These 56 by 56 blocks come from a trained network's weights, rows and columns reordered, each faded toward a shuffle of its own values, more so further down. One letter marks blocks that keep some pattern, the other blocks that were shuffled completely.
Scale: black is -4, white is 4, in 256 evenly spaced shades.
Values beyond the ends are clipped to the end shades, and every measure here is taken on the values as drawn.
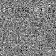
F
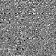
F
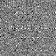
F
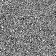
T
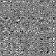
F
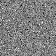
T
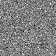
T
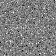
T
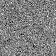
T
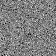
T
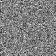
F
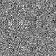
F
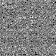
F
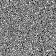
T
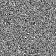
F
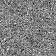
T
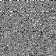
F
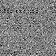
F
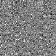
F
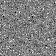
T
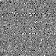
F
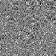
F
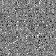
F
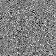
F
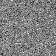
T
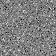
T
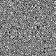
F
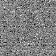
F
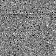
F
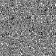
F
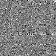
F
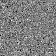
T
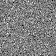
T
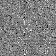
F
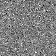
T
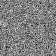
F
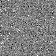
F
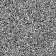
T
